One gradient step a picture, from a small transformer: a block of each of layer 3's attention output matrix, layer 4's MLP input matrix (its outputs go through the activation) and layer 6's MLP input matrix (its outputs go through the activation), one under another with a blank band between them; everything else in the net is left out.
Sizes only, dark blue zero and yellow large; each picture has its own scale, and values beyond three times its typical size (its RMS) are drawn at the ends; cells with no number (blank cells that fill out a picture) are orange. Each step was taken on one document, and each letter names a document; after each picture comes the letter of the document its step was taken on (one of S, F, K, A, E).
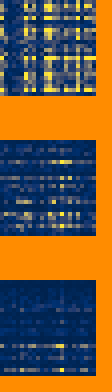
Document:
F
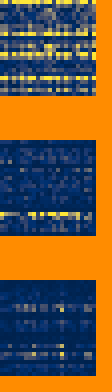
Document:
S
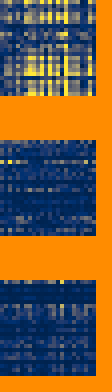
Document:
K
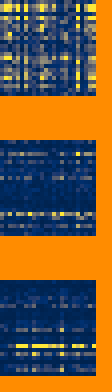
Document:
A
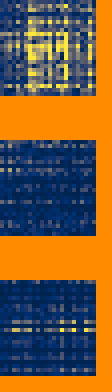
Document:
K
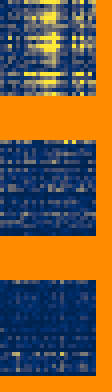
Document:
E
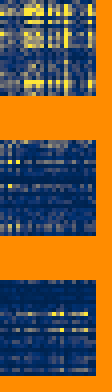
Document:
K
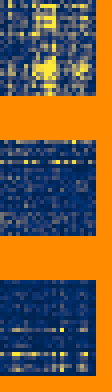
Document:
E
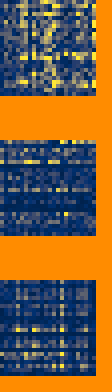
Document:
E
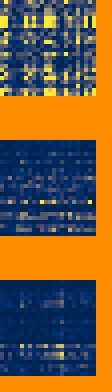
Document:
F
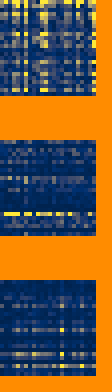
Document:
A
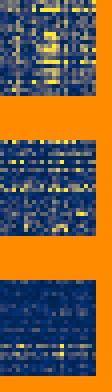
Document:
E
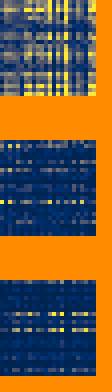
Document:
K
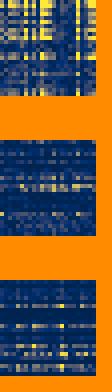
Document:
S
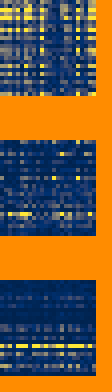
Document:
S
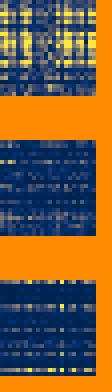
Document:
K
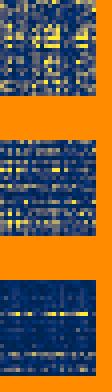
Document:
E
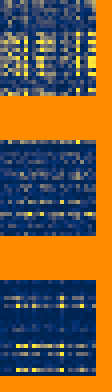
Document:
A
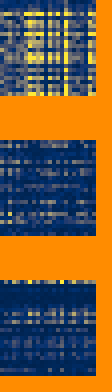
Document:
K
